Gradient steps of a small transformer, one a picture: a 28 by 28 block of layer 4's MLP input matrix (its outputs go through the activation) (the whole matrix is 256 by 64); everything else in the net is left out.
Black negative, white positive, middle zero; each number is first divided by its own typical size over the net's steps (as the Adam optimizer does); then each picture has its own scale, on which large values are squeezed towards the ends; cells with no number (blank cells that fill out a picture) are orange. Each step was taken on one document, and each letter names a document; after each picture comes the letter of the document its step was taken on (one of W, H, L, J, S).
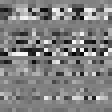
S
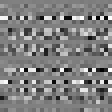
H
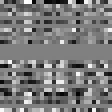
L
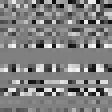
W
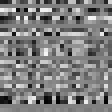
S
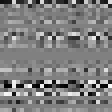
W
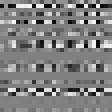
W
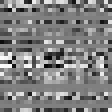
L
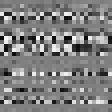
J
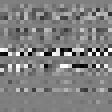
H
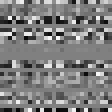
L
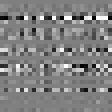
H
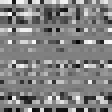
L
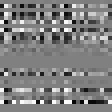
J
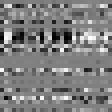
J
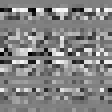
S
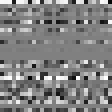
L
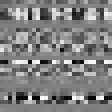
S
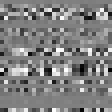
H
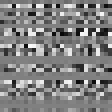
W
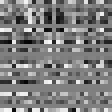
L
